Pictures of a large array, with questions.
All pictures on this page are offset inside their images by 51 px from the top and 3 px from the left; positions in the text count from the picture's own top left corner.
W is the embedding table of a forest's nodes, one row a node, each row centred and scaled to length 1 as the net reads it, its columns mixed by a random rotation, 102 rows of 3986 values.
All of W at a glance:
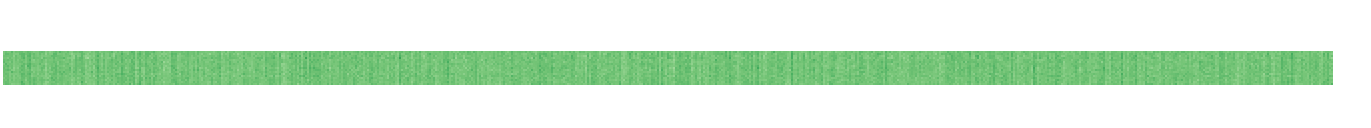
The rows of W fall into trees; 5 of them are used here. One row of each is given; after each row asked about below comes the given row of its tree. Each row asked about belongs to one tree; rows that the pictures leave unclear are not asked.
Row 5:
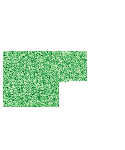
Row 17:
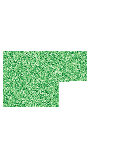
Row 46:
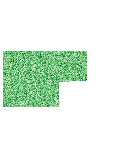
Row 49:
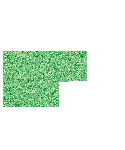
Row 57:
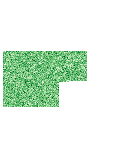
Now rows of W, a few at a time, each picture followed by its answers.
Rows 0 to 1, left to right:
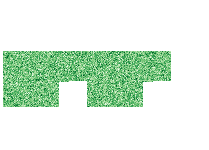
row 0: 49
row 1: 46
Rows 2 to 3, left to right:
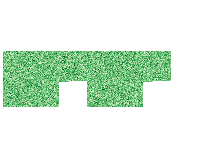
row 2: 57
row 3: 5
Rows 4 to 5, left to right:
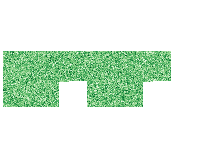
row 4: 49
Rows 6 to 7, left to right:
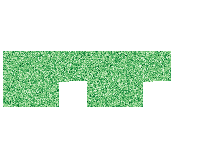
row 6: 49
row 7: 5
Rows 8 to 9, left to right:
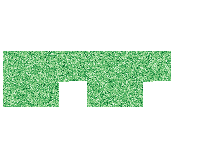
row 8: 17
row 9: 57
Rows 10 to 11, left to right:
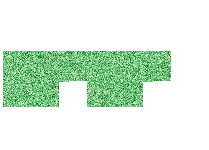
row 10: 46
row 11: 17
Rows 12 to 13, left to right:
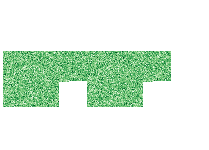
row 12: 46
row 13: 46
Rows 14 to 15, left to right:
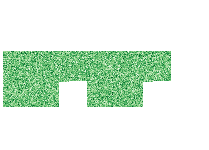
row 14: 5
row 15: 46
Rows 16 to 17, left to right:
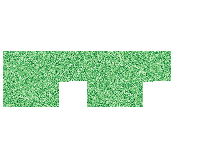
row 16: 49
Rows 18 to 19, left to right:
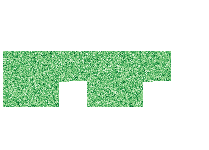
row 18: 5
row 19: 46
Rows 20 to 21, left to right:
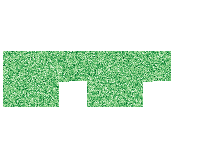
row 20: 17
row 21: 46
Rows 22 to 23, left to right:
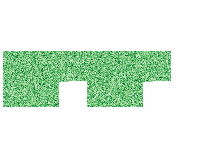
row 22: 5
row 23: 5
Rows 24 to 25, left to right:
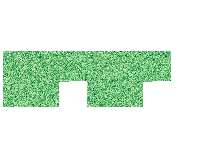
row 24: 46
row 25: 49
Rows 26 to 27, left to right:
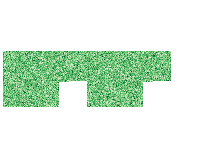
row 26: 57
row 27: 46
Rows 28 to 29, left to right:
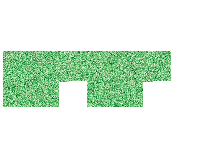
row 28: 57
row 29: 49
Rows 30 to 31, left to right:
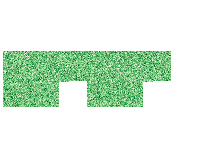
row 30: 49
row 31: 46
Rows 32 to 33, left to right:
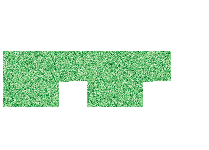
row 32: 49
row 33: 49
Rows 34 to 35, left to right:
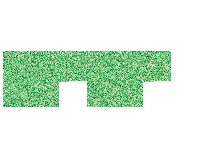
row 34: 5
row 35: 57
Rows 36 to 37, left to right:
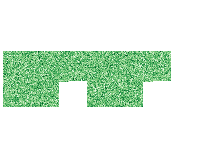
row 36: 46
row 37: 5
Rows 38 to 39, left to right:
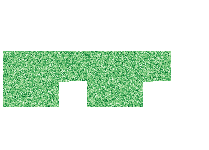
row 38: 46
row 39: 5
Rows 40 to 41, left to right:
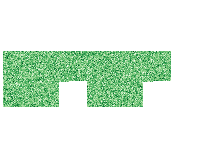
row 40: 49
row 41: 17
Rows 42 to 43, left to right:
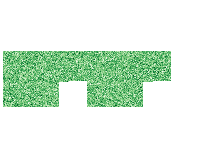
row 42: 49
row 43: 49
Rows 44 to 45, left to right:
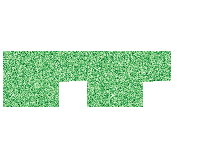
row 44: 5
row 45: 17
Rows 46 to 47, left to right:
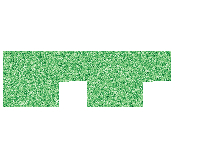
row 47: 46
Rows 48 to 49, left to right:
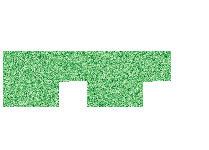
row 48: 46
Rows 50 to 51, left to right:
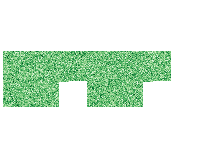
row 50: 49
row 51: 57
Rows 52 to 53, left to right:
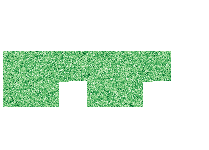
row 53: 46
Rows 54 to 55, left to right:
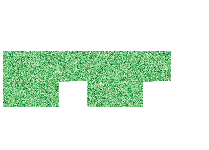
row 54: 17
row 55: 49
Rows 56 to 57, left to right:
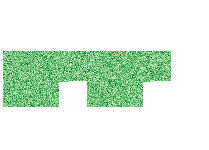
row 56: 49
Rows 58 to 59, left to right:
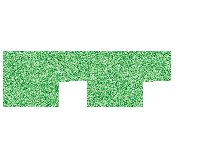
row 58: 17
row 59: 46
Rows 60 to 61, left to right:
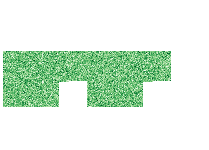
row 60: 57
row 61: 49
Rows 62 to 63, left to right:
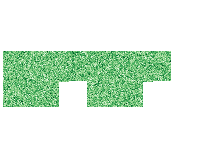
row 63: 46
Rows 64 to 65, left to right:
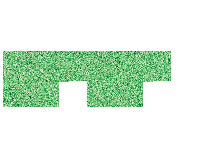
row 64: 49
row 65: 5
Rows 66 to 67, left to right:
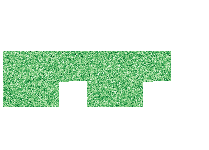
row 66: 49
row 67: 46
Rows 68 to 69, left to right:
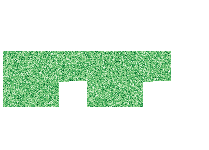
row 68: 17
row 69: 5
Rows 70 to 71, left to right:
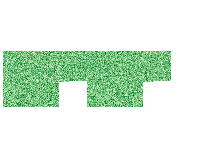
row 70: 17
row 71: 5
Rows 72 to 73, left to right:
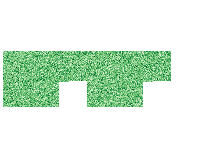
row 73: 46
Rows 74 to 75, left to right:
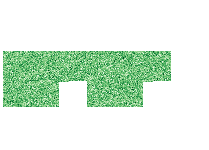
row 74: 49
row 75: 46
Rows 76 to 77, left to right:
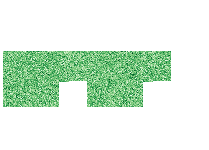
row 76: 57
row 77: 57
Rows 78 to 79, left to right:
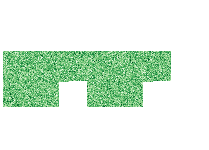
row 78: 49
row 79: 17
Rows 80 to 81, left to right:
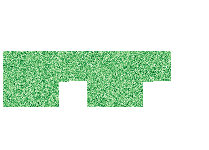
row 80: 5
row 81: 49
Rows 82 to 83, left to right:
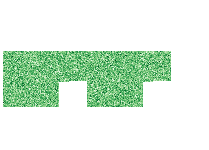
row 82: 17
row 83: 5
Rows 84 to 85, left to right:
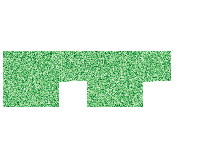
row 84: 5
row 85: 5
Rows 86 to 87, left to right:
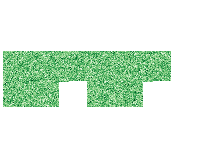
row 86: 49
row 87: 17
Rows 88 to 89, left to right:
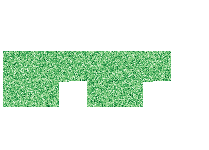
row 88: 46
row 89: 49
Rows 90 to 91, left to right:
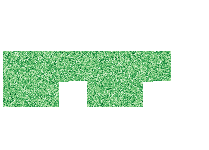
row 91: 17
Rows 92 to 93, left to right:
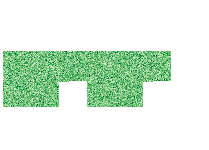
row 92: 17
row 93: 46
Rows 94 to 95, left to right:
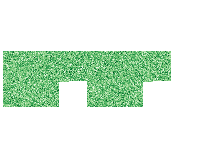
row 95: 5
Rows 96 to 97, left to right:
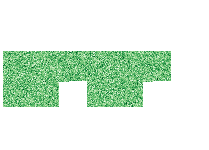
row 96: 17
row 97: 46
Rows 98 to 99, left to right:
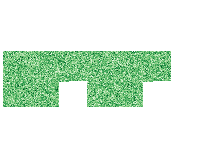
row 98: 17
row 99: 17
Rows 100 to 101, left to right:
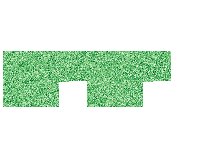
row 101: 49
